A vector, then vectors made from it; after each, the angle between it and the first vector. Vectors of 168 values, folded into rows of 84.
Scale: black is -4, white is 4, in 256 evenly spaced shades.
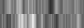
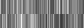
partly aligned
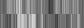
nearly parallel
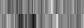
nearly opposite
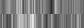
nearly parallel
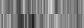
nearly opposite
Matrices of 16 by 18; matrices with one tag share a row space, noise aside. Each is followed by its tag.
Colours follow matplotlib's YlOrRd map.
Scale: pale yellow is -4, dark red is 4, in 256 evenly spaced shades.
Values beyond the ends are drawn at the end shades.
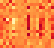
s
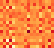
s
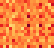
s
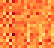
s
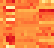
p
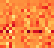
s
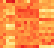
p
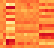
p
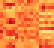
p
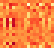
s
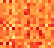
s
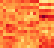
p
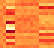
p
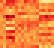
p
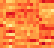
p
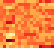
p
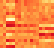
p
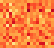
s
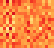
s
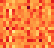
s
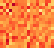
s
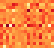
s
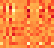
s
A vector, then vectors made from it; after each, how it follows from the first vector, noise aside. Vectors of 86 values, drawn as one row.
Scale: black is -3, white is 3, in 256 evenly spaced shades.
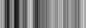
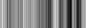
reversed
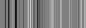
partly zeroed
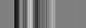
partly zeroed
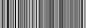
sign-scrambled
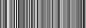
sign-scrambled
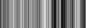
wrapped around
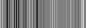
partly zeroed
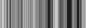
reversed
